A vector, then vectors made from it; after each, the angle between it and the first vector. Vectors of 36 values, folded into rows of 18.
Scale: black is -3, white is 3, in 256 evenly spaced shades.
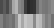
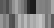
nearly parallel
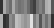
partly aligned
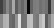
partly aligned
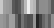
nearly opposite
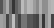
partly opposed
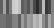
partly aligned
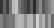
nearly parallel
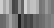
nearly opposite
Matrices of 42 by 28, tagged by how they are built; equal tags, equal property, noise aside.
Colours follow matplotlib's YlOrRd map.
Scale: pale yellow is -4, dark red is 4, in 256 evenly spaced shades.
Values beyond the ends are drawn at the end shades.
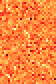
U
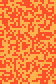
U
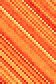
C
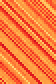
C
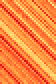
C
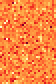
U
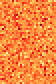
U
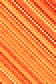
C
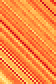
C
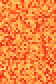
U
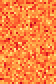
U
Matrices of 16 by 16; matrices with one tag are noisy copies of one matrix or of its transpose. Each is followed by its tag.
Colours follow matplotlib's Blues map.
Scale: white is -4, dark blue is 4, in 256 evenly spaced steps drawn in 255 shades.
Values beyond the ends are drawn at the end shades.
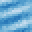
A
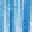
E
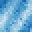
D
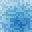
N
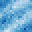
D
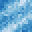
D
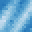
D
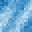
D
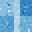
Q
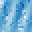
A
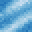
D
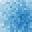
N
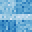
Q
